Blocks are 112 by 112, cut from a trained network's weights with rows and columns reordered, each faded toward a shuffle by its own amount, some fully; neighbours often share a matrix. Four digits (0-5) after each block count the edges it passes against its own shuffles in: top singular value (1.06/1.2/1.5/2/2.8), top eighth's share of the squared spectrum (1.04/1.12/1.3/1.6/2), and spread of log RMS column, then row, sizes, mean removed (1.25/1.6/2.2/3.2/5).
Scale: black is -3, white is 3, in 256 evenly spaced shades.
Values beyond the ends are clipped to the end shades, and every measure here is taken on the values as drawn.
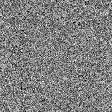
2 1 0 0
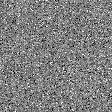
1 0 0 0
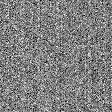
3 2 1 0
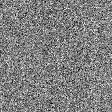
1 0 0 0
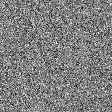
0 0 0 0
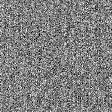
3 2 1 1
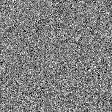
0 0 0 0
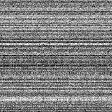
5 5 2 4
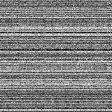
5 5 1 5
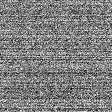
4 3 0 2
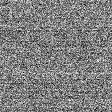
2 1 0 0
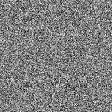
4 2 0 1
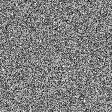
1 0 0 0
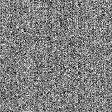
3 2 1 0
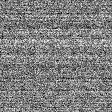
4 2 0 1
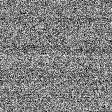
2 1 0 0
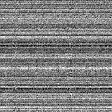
5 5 1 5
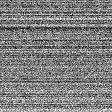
5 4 0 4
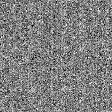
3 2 1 1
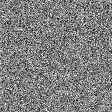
0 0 0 0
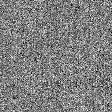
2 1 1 0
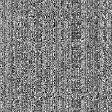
4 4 3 3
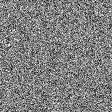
1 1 0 0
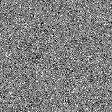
3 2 1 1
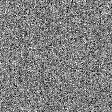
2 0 0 0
